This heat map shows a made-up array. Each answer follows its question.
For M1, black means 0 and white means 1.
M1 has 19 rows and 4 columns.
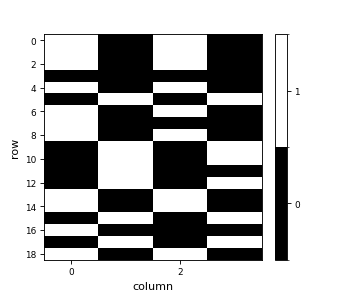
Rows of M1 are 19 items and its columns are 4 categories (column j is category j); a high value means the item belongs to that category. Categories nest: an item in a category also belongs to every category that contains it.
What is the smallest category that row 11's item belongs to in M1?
1
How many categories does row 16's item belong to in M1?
1
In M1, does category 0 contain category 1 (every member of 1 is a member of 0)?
no
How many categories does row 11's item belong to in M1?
1
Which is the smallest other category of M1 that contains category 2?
0
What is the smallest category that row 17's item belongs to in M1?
3
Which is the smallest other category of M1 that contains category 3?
1
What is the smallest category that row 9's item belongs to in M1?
3
